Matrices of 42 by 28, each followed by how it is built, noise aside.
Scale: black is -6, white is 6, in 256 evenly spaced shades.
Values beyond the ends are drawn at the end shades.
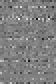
uneven rows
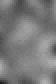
smooth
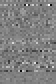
uneven rows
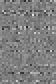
uneven rows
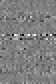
uneven rows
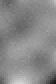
smooth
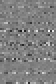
uneven rows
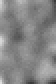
smooth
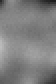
smooth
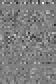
uneven rows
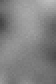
smooth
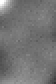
smooth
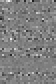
uneven rows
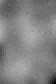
smooth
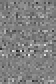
uneven rows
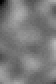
smooth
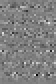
uneven rows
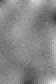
smooth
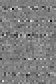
uneven rows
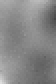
smooth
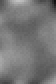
smooth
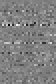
uneven rows
